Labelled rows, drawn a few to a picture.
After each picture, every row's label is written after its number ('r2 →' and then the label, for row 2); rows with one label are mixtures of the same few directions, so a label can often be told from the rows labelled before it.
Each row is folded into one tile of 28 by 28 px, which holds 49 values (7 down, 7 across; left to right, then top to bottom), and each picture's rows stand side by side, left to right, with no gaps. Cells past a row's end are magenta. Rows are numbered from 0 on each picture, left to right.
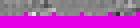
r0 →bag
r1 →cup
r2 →cup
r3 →cup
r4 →cup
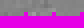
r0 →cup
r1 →cup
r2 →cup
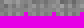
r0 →bag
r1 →bag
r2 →bag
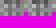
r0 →bag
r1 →bag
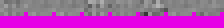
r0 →bag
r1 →cup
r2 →cup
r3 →bag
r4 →bag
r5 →cup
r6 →cup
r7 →cup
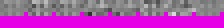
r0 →bag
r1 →bag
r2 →bag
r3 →cup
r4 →cup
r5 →bag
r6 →cup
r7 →bag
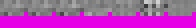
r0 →cup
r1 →cup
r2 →cup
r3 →cup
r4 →bag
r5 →bag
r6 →bag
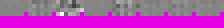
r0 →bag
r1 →bag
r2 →cup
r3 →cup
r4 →bag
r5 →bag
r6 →bag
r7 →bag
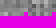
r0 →cup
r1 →bag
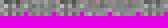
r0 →bag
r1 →bag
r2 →bag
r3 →cup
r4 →cup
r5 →bag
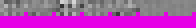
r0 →bag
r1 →cup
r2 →bag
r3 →bag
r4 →cup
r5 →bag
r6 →bag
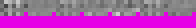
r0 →bag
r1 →cup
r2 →bag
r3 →cup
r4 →cup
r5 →bag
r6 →cup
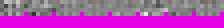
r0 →bag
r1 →cup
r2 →bag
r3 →bag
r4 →cup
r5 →cup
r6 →cup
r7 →bag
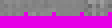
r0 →bag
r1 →cup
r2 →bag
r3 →bag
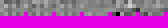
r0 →bag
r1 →bag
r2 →bag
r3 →cup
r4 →cup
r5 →cup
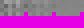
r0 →bag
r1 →bag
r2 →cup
